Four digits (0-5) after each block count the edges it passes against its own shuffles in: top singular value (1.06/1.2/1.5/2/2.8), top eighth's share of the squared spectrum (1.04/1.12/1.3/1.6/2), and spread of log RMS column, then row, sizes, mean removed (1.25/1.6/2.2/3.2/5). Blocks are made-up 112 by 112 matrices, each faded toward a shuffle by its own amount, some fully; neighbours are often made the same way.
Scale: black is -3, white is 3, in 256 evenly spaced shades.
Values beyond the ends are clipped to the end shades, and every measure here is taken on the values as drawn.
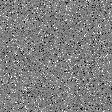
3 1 0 0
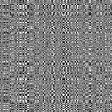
5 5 4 4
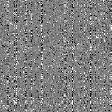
4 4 3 1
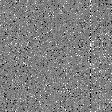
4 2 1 0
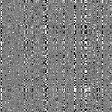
5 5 4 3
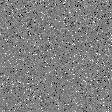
2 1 0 0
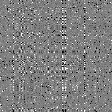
5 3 3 2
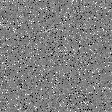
2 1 1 0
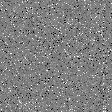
2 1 0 0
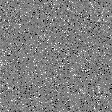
3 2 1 0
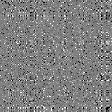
5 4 3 3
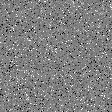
0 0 0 0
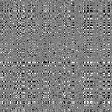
5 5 4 4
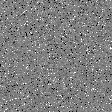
2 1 0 0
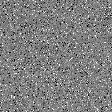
3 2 1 0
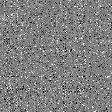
2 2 2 2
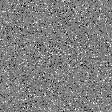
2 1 0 1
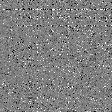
3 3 2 2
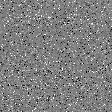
3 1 0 1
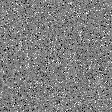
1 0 0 0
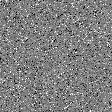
1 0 0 0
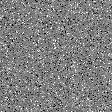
0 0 0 0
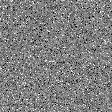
2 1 0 0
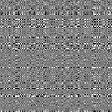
5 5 4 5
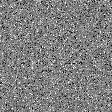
0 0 0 0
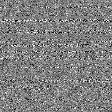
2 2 0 4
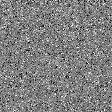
1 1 0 2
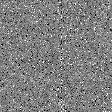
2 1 1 0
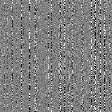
4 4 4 0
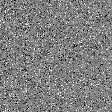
1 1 1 0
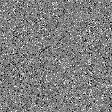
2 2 2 0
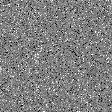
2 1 1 0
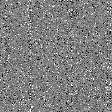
3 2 2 0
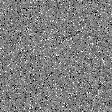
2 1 1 0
